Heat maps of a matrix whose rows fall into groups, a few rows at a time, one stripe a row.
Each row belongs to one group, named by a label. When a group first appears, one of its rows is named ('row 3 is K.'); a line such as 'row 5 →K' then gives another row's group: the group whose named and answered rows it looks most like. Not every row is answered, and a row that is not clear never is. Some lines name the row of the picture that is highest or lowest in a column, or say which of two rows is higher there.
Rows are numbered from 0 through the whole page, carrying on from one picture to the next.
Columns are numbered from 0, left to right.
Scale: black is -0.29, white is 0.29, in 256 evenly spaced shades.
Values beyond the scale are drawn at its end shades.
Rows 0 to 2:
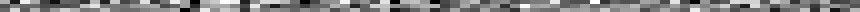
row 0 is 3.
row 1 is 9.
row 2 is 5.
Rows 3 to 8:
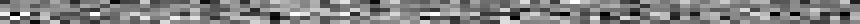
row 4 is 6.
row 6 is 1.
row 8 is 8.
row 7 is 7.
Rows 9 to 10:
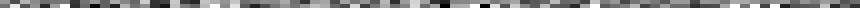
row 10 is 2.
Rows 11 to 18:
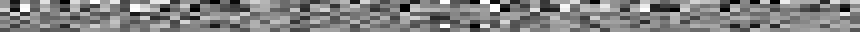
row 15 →3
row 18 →9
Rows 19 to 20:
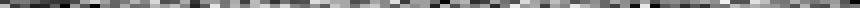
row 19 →9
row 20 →8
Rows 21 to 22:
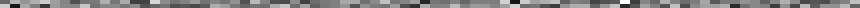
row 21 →7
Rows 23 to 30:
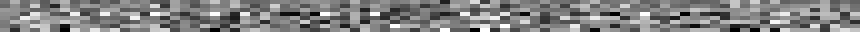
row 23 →2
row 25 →5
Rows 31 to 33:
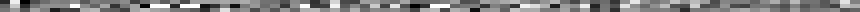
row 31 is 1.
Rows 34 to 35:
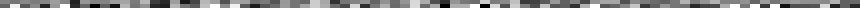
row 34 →3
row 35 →2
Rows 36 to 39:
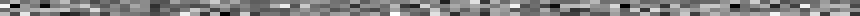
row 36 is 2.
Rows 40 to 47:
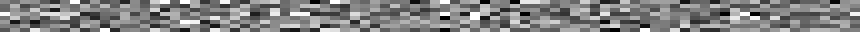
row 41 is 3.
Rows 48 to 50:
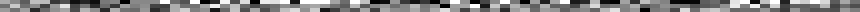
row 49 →2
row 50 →6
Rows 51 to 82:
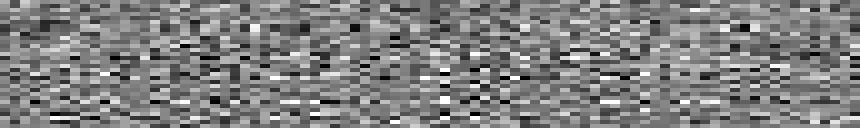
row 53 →5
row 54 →9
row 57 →9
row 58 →9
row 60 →5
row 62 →5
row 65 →6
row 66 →1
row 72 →2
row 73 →8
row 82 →3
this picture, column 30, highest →70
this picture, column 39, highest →81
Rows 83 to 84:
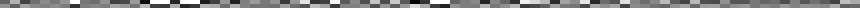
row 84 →3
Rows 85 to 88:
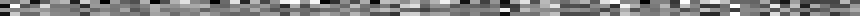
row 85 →6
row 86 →7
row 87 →7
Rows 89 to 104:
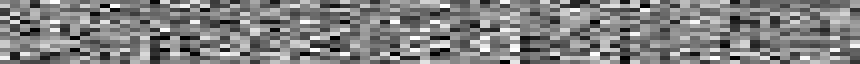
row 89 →8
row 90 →6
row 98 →3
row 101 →3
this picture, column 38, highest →102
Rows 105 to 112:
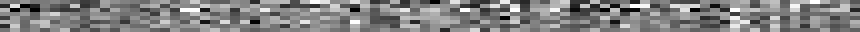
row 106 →1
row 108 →8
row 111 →7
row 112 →2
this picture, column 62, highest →111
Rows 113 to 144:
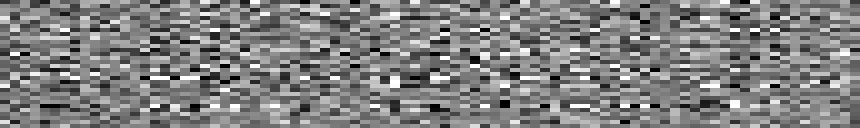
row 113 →9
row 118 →6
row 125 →6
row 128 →9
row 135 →9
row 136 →6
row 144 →2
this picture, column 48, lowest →120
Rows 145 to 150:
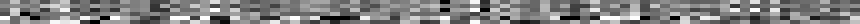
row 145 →2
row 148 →1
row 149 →6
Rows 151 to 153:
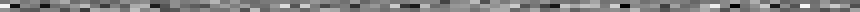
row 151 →2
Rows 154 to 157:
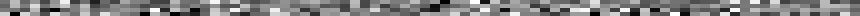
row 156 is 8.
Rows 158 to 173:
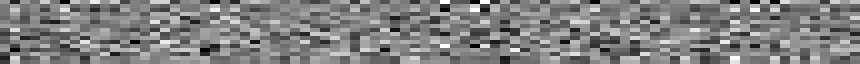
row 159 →2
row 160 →2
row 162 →5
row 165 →5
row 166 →9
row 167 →1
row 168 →1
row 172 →7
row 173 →7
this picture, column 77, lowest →158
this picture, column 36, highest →170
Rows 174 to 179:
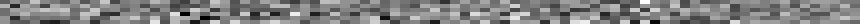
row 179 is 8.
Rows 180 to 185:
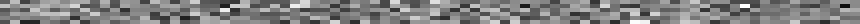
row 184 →3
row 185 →1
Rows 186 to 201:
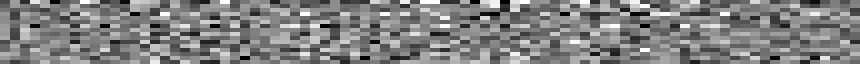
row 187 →1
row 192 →6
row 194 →3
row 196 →6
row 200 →5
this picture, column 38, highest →189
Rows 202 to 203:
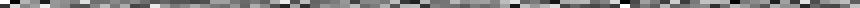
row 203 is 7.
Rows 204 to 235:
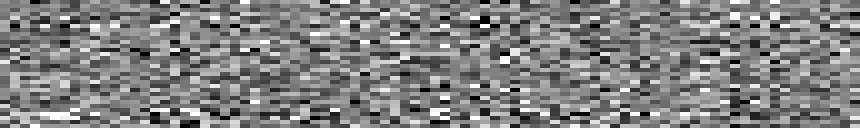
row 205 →3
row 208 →2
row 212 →9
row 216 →1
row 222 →5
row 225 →2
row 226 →7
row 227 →6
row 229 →9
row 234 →3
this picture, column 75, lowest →210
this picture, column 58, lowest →232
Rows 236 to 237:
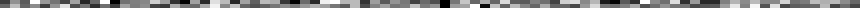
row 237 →2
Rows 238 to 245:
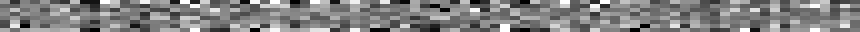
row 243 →1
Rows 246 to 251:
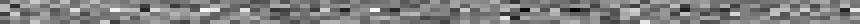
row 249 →7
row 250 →7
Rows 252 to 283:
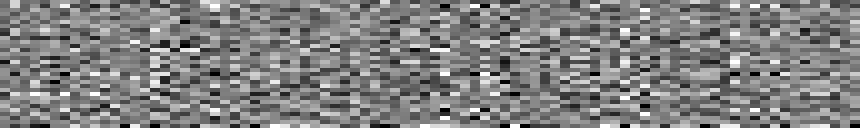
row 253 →2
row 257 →5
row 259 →7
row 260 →7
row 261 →8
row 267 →7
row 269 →6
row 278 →6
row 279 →2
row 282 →6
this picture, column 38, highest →252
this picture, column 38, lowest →283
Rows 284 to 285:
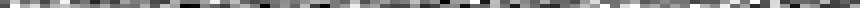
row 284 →2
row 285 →5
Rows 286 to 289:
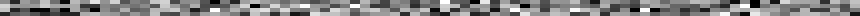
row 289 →9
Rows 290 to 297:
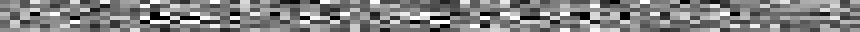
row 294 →3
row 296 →2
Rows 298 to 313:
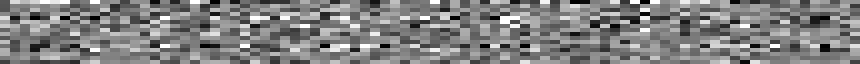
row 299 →6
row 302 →8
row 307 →9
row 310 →1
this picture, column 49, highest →309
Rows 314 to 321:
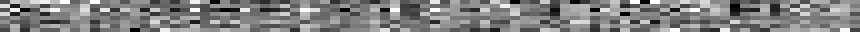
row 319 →8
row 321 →1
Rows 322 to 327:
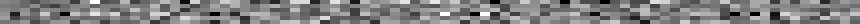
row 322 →1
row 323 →8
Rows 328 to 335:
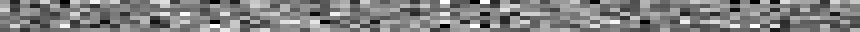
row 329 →8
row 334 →2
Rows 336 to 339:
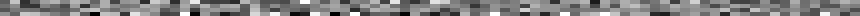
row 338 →9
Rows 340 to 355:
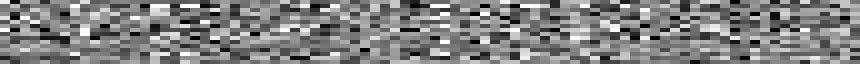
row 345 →5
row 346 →6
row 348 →1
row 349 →8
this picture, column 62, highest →341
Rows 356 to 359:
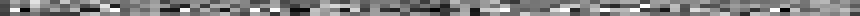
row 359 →9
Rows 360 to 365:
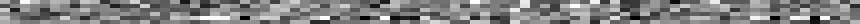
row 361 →6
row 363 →8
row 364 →5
